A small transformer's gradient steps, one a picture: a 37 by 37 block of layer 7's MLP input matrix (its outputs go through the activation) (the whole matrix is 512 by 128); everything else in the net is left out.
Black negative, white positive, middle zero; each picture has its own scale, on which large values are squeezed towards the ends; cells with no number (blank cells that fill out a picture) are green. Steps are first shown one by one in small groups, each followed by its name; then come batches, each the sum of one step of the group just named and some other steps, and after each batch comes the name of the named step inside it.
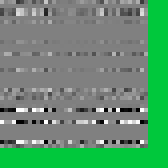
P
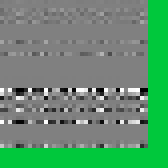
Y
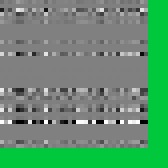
Y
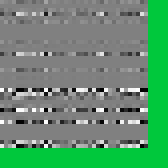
Y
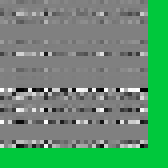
Y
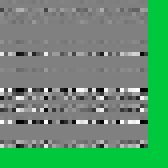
Y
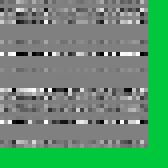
Y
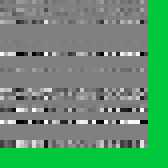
P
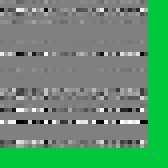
P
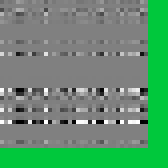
Y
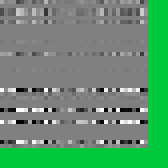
P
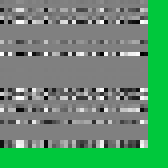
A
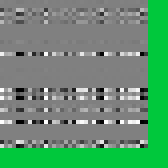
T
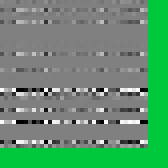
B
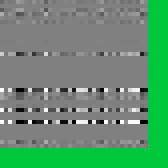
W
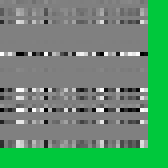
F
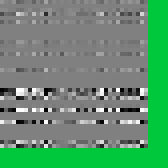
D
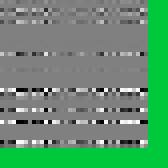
B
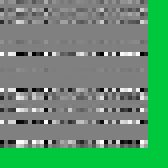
A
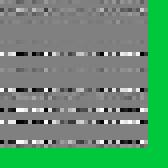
D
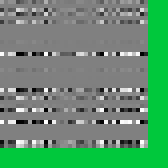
F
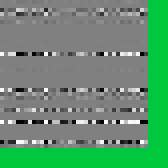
W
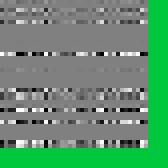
F
